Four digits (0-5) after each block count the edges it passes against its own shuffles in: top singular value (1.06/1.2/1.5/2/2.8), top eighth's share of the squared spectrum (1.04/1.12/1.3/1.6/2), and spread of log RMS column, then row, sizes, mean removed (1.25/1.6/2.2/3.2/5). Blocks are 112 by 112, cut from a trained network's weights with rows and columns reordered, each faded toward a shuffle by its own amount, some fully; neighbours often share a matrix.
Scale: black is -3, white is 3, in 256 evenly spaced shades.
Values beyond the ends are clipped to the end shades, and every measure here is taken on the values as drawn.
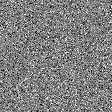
0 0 0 0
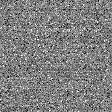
2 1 1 0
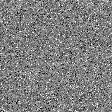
0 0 0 0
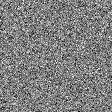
1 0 0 0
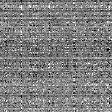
4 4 4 2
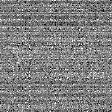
4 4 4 2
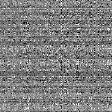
4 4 4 2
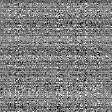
4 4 4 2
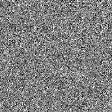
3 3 2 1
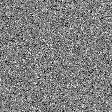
0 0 0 0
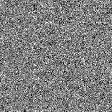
2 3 1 1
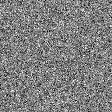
2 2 0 0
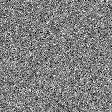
0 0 0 0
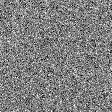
0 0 0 0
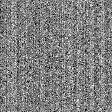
3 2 1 2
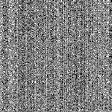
4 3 1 3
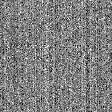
3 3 1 2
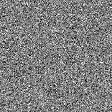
3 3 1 1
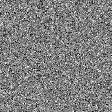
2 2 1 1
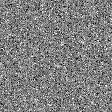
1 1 0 0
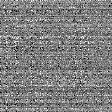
4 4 3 2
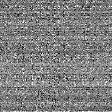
4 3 3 2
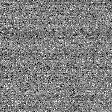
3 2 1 0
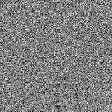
4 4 1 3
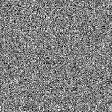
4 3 0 2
